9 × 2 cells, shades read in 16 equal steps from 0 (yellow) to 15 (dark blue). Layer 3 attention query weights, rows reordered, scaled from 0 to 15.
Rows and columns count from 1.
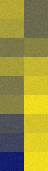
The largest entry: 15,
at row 9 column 1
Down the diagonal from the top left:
4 9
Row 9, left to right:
15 0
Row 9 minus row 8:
3 -1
